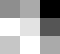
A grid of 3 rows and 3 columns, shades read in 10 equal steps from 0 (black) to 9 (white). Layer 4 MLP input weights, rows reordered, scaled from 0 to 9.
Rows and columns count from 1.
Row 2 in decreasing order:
9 8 3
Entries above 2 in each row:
2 3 3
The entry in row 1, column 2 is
6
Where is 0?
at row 1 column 3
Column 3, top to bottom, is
0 3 6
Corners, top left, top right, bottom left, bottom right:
5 0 7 6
